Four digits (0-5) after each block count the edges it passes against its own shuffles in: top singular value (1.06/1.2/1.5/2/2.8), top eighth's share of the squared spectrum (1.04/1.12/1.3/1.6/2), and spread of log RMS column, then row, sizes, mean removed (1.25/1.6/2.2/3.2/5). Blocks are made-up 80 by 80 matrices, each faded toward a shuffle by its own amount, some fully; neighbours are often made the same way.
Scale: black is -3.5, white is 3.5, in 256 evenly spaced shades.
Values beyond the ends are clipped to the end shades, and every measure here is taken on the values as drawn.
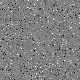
2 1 0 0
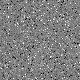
1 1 0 0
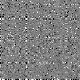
4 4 2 2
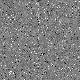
2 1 0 0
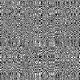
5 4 3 3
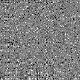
4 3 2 2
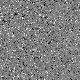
0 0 0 0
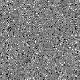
3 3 2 0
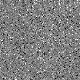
3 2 2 0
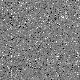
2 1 1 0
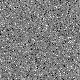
0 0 0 0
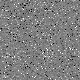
2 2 0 0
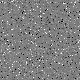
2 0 0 0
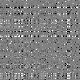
5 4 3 3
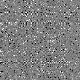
4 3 2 2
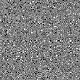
4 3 1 2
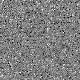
2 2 0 0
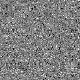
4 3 1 1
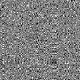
4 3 2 2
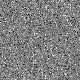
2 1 0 0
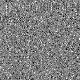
3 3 1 0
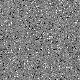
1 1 0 1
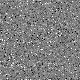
0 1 0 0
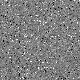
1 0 0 1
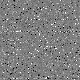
2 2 1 1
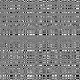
5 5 3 4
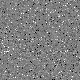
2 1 0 0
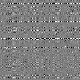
5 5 2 4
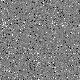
2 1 0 1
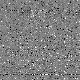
3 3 1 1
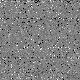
2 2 1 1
